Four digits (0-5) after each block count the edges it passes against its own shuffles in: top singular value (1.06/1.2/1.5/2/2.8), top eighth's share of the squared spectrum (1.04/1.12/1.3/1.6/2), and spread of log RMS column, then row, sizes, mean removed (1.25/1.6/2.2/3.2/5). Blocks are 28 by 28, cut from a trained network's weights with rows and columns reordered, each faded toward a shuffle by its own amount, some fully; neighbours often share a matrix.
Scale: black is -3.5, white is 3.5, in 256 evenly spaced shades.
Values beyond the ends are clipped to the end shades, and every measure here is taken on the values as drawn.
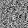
2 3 1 0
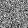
1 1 0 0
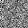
3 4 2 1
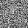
3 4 1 1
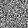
2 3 0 0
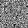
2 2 1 0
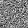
0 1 0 0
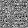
2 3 1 0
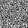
0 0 0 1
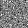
0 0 0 0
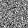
0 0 0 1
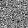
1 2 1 0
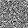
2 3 0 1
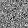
0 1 0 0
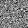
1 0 0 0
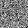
1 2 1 0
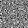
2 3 1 1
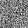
0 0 1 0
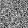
2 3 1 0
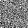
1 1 0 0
